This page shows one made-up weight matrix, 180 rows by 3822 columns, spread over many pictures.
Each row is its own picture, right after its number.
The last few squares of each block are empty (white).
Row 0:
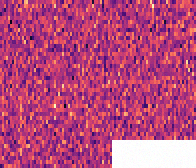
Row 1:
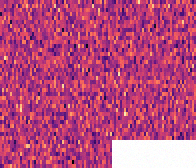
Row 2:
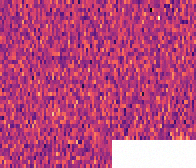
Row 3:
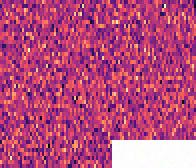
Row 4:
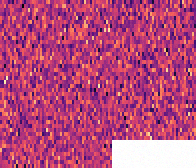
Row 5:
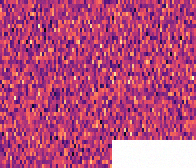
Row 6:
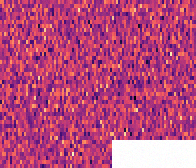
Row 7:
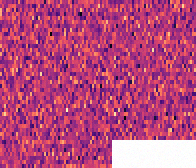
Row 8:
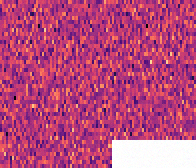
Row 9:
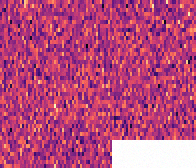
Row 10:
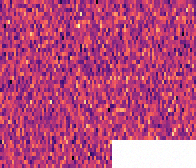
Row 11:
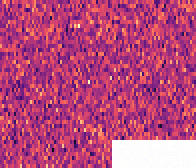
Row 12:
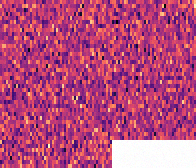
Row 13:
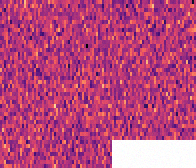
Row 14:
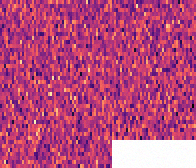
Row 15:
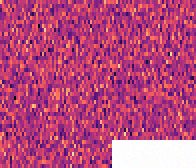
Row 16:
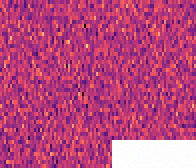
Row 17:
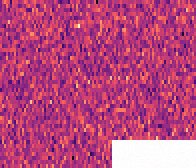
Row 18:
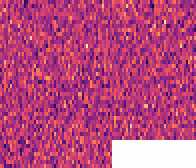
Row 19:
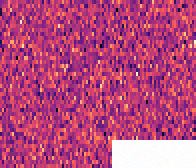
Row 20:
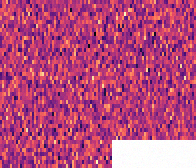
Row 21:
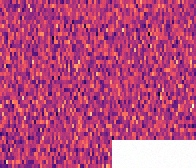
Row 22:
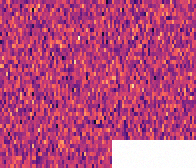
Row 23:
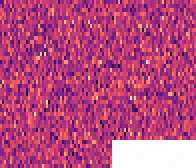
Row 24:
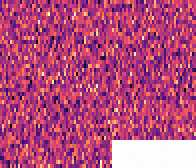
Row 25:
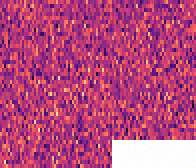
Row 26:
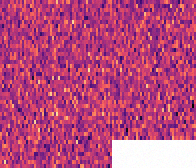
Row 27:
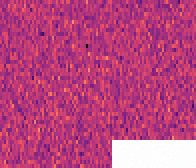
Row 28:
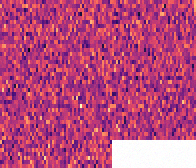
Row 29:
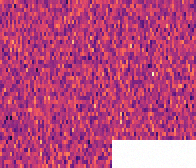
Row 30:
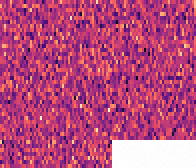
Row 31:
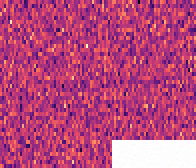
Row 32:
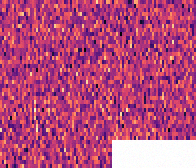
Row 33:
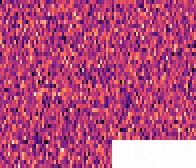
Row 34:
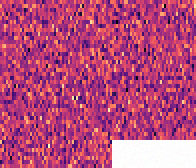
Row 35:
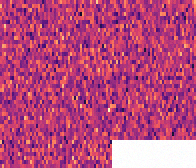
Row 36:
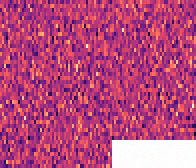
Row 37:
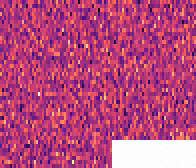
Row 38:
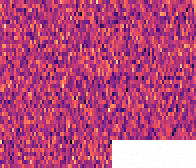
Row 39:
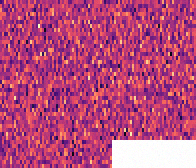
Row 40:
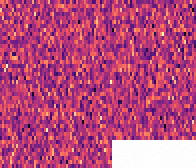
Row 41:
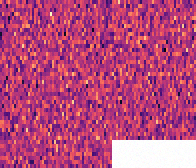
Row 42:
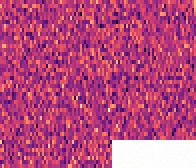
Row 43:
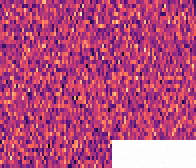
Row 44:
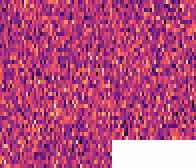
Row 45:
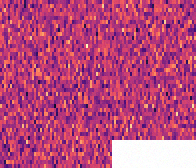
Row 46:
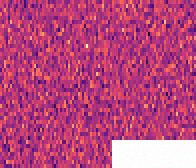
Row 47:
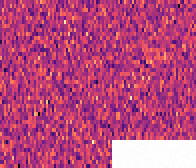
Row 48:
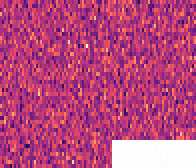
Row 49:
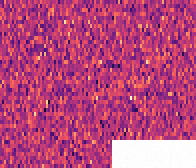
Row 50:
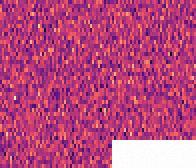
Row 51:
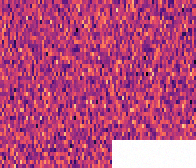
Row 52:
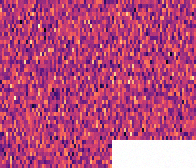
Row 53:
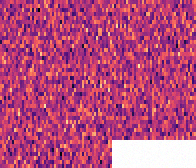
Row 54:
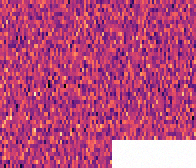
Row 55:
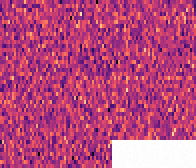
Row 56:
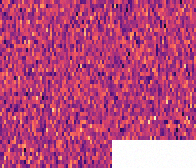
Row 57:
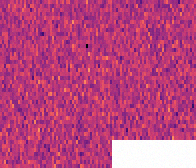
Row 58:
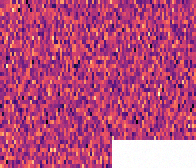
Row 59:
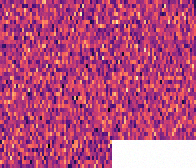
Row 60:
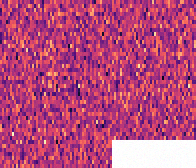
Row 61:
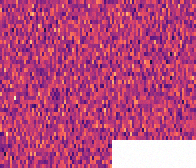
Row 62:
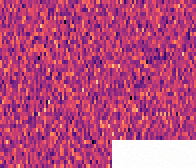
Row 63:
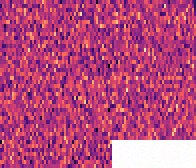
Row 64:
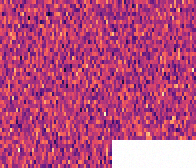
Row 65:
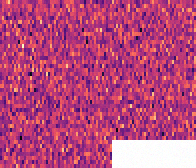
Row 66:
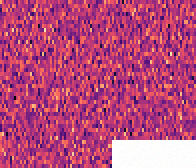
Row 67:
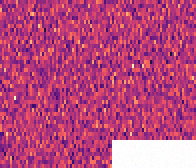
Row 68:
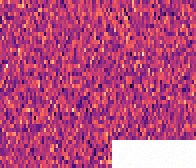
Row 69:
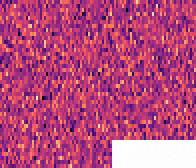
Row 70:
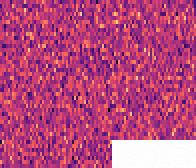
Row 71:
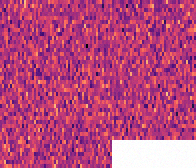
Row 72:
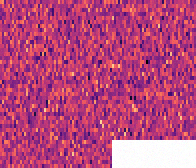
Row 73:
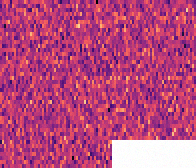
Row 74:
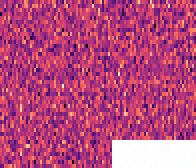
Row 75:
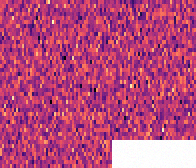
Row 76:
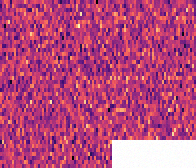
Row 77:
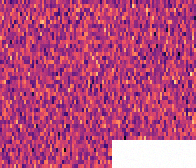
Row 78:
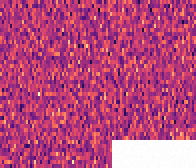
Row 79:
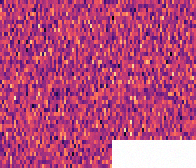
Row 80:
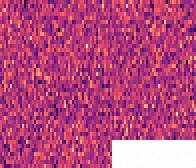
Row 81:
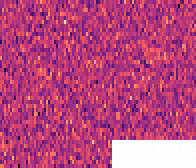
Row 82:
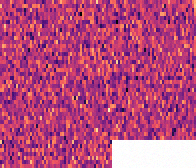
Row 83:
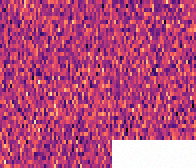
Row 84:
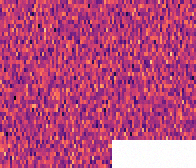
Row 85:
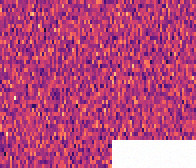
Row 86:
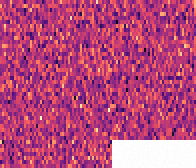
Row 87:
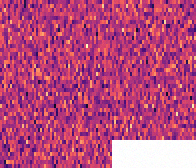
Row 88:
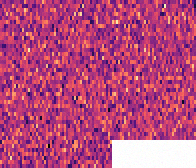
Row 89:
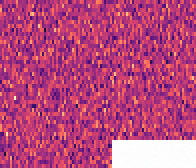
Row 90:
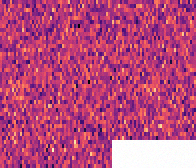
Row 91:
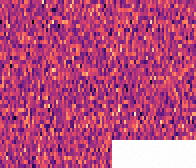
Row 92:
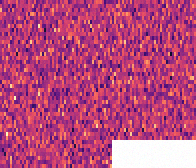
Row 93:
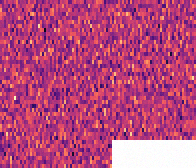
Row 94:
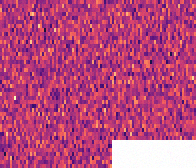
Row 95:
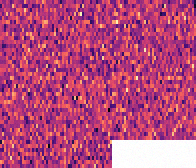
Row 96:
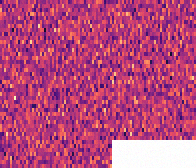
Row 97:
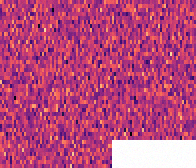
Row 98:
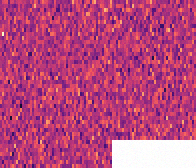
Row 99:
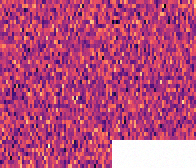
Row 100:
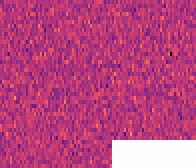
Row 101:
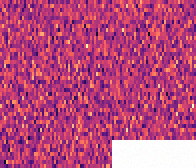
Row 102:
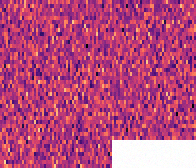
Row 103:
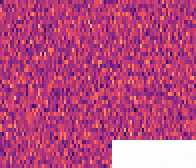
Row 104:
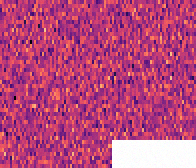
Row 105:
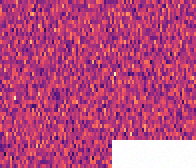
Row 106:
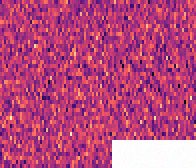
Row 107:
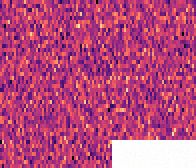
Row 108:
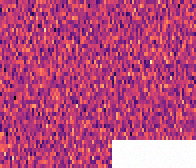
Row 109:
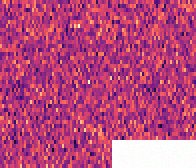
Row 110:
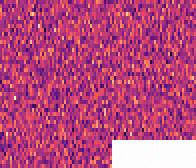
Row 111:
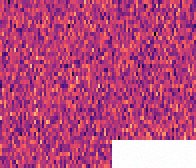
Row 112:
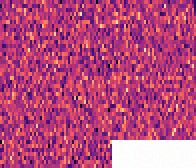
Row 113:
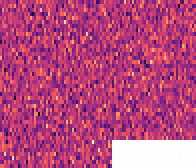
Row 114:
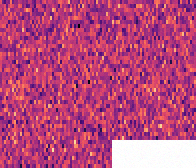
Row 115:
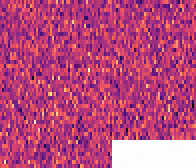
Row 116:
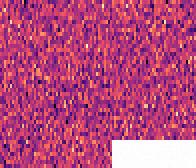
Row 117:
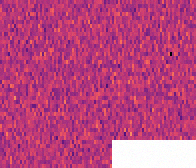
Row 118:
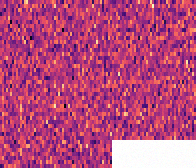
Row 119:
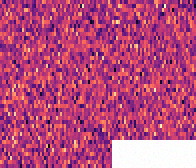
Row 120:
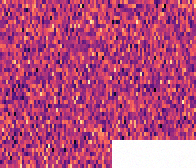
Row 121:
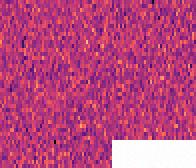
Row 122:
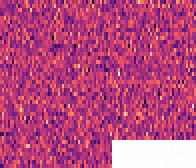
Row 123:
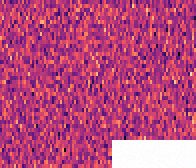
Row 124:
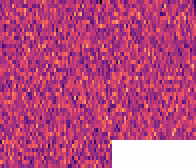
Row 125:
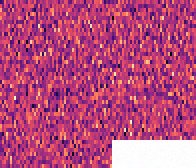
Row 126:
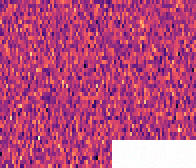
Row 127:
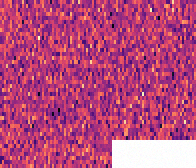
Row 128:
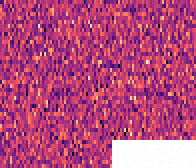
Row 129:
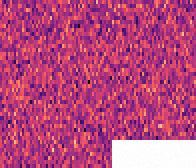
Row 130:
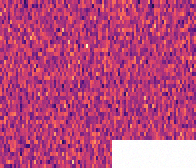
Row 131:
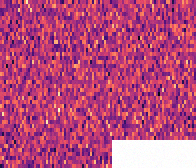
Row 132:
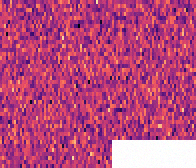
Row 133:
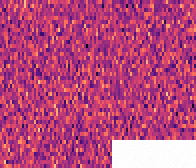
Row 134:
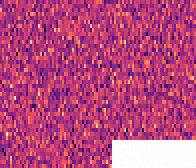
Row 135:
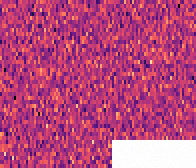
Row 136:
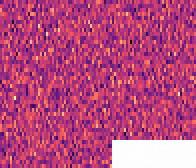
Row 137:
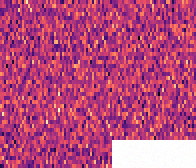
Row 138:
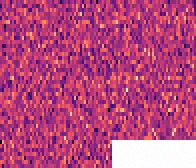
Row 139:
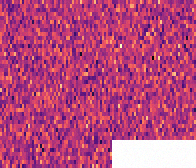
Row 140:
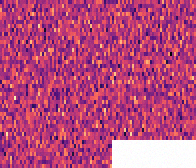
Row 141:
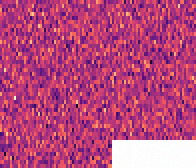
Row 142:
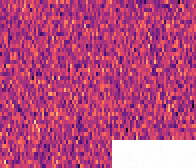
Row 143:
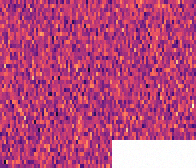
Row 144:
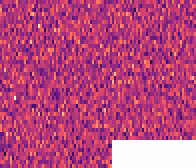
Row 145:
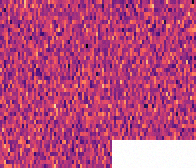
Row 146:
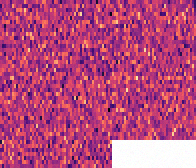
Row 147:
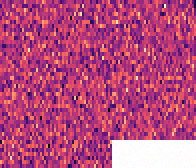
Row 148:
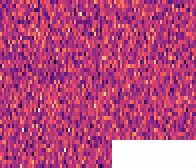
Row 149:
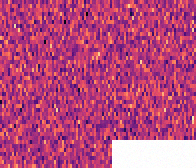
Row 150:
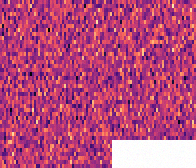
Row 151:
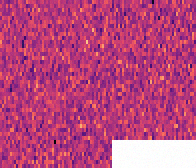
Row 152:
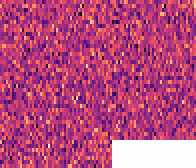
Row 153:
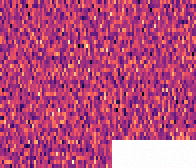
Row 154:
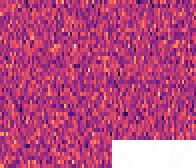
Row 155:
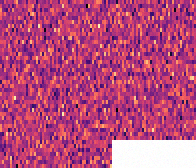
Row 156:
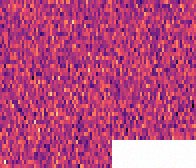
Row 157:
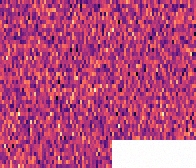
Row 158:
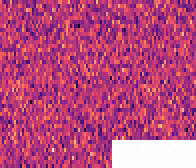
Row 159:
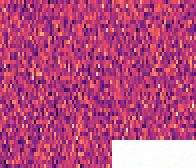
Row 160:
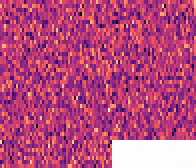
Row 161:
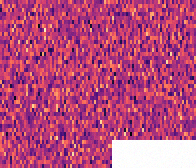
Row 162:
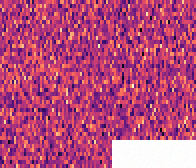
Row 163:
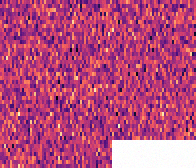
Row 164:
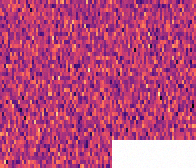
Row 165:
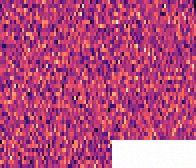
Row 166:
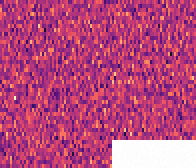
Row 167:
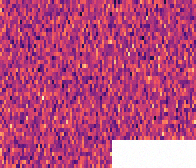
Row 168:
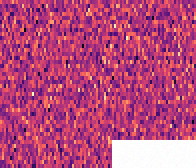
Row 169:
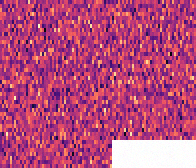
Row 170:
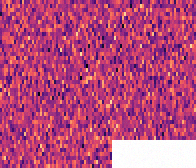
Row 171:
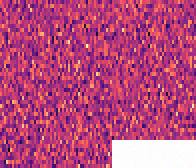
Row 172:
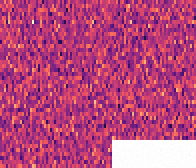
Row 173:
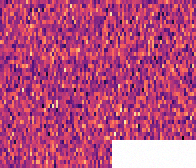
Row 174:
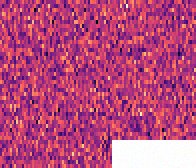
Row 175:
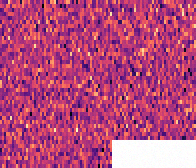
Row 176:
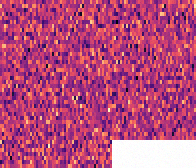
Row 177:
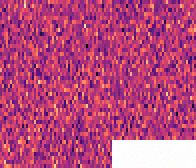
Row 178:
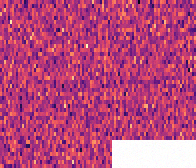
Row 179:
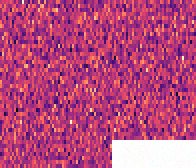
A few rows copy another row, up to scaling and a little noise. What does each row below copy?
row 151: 121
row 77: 123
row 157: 163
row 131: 137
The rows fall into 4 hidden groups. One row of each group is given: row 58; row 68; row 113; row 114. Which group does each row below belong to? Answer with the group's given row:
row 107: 114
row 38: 114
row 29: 68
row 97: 113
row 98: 68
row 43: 114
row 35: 114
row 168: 68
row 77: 68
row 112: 114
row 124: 114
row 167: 68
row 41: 68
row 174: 68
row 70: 114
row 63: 114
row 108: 113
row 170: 68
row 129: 114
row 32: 68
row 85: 113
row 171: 58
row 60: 68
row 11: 114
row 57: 58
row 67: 113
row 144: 113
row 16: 58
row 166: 113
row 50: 113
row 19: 68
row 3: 114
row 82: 114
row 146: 114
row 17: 114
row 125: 113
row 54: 68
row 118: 58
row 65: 68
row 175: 68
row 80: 58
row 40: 68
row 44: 58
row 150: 68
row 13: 58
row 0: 58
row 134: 113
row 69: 68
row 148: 68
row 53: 68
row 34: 114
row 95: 114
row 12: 114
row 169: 113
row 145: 58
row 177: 58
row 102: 58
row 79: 113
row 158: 114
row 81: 113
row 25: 58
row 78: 58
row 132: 114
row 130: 58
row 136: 113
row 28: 114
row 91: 68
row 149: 68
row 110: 113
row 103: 113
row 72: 113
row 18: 58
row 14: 58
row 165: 114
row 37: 58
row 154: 58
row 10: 114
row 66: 113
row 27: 58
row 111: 68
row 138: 114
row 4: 68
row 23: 113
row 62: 113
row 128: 113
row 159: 58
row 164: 58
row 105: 113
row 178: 58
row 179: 68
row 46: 58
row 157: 68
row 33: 68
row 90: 114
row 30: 114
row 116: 58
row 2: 58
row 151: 68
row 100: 113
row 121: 68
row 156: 58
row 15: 113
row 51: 68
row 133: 58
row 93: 113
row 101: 58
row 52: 113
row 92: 113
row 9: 58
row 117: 113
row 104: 113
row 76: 114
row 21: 58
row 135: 113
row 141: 113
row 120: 114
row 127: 58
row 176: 114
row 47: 113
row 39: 113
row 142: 58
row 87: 58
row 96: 113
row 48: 58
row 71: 58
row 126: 68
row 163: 68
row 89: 113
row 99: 114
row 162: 68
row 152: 114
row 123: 68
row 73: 114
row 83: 58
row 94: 113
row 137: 58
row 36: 58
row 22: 68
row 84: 113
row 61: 113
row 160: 114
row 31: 58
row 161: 113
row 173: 68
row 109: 114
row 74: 58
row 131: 58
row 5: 113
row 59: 114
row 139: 68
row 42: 114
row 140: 113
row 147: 114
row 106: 68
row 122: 58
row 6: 113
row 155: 113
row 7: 68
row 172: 68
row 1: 58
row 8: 113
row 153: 58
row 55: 114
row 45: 58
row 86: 114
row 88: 114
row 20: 68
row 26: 58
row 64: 68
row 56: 68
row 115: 58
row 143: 58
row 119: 114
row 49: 113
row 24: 68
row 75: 68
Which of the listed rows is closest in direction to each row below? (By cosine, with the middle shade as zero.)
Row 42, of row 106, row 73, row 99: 99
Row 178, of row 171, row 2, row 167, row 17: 171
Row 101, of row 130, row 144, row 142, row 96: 130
